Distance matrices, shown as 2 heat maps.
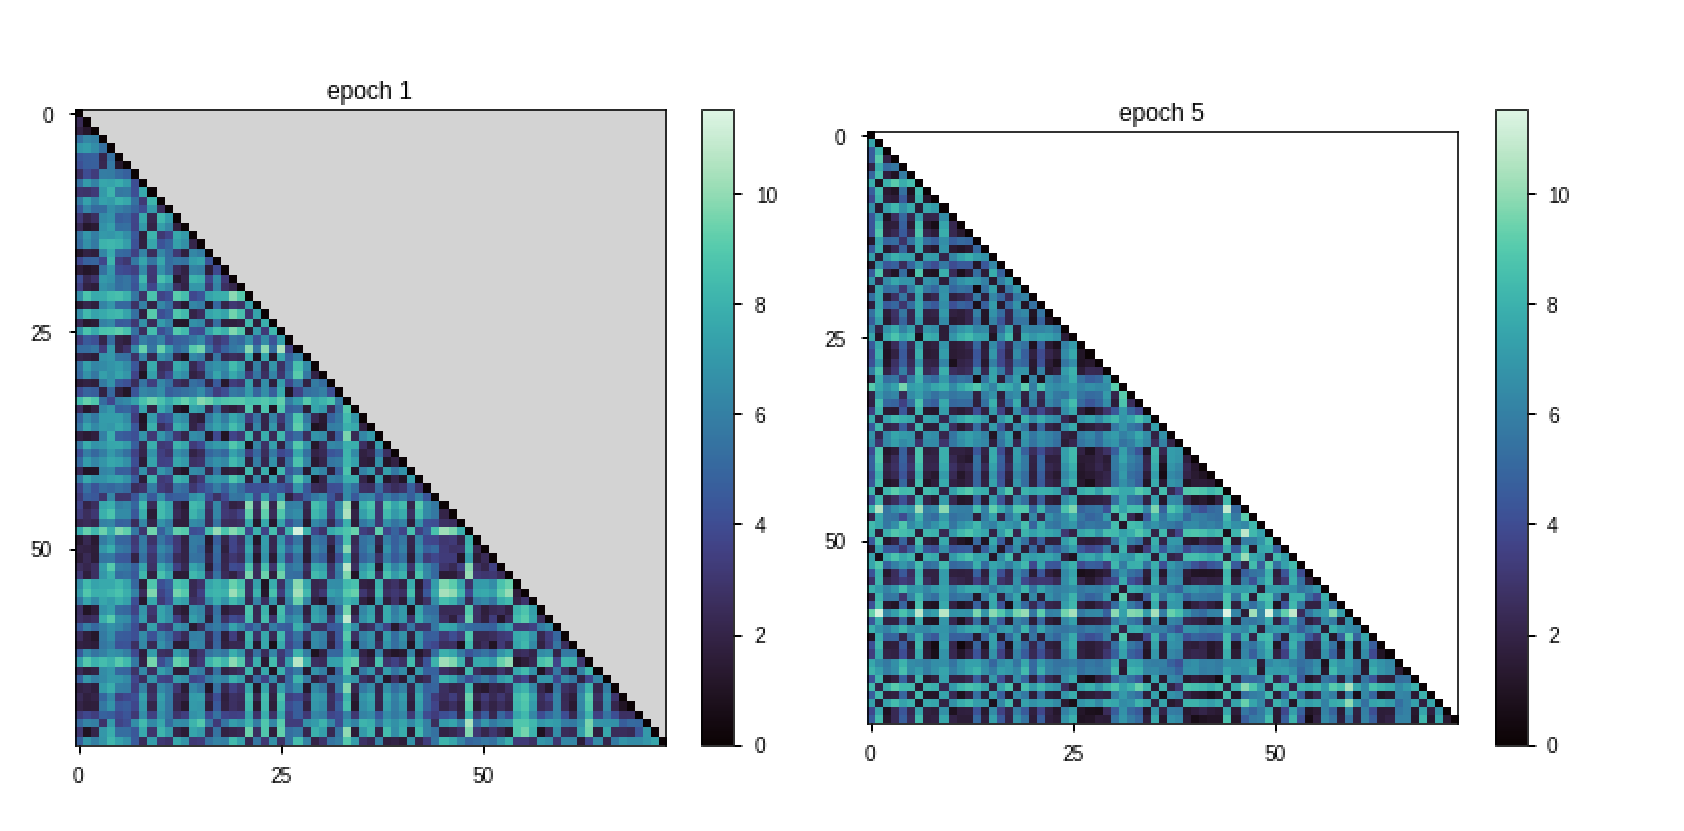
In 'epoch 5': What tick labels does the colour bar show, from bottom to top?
0, 2, 4, 6, 8, 10
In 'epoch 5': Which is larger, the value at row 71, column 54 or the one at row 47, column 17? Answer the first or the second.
the second
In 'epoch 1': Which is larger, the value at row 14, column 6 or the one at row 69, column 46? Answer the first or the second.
the first
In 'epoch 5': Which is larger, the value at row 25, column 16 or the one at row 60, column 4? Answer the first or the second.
the first
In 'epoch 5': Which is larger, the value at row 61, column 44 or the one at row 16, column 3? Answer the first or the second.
the first
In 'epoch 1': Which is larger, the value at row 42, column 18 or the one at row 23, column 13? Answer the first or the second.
the second
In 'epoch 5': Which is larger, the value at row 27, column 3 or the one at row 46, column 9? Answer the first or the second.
the second
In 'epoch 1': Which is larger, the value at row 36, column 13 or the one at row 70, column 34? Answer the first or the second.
the first
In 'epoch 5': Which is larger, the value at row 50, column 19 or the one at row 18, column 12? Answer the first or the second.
the second
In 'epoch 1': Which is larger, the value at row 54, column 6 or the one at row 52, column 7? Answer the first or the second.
the first
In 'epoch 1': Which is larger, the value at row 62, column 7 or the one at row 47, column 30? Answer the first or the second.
the second
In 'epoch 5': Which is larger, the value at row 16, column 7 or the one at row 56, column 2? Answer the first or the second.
the second
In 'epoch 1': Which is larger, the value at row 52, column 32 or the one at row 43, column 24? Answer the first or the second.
the first
